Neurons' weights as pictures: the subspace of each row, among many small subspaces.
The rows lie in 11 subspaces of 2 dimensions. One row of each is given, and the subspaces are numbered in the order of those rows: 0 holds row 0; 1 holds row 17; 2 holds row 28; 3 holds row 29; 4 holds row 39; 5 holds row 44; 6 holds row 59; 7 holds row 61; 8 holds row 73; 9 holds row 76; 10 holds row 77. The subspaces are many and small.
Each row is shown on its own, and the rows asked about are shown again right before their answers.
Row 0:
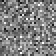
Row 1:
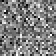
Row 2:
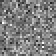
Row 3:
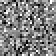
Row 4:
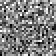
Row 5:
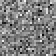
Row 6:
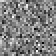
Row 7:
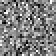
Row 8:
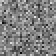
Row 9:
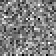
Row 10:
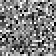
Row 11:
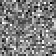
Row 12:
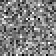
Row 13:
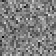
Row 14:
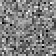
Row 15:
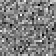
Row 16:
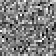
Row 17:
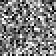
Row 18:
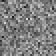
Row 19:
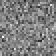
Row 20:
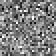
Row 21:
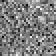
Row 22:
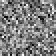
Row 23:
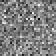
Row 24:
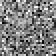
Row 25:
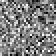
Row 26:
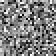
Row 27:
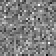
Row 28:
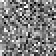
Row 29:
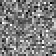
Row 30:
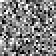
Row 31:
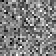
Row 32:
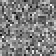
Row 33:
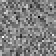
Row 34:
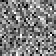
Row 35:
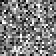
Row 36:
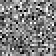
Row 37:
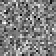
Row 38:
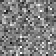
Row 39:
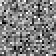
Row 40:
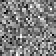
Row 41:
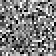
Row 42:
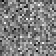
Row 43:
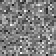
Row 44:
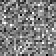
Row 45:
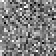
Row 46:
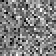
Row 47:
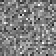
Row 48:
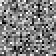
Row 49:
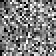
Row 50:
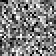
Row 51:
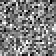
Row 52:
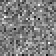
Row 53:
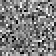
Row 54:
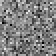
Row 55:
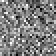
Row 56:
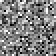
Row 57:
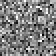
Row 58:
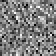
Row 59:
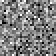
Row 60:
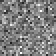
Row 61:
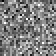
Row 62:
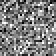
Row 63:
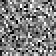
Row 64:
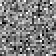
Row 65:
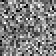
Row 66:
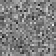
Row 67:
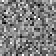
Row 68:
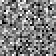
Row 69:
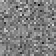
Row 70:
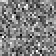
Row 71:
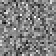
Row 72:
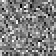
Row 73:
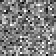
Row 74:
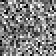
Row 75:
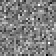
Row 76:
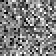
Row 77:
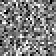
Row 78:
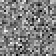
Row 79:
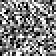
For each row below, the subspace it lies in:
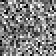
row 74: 7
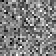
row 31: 9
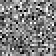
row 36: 2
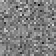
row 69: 2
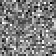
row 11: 3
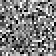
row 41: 0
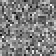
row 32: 4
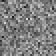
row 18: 7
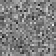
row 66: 2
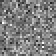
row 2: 3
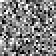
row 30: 3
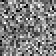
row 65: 7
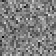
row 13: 7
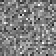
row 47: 7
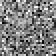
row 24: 3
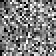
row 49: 2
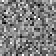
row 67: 5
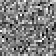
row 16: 5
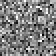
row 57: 6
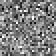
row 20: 2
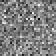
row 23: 5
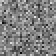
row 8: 4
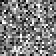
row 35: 4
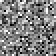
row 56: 8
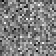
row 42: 0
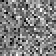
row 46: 9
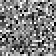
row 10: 0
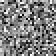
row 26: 7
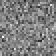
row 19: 5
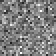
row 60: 8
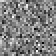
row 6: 3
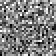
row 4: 10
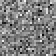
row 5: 6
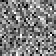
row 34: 6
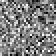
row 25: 9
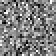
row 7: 10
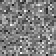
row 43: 8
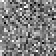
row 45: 2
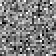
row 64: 4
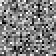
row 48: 4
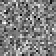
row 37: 10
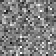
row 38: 8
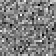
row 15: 5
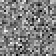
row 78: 9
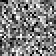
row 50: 4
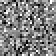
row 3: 10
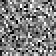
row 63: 0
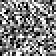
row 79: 10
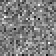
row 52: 1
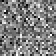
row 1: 6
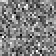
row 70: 4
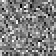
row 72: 0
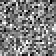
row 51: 10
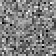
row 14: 3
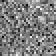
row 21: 9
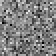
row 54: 3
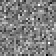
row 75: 1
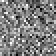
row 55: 9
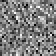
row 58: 6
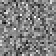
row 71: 10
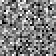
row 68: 6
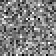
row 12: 1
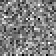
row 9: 1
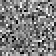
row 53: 0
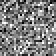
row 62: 5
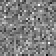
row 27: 1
